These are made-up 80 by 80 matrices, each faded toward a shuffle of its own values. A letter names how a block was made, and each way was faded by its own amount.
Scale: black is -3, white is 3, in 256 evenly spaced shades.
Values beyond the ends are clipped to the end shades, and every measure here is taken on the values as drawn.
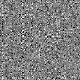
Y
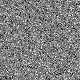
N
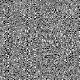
Y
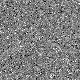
N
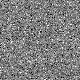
N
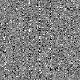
Y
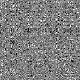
Y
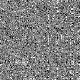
Y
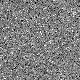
N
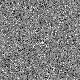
N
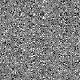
Y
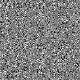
Y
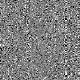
Y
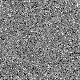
N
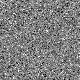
N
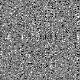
Y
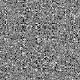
Y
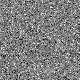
N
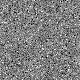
N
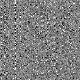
Y
